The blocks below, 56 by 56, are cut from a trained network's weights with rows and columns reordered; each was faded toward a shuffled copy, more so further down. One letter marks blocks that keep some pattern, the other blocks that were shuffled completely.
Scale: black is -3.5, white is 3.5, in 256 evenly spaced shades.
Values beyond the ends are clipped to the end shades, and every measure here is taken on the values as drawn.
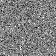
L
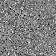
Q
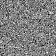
L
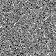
L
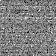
Q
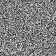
L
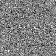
Q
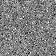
L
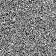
L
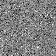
L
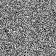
L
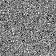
L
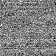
Q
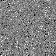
Q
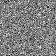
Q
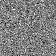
L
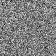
L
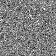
L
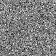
L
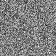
L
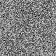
L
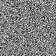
Q
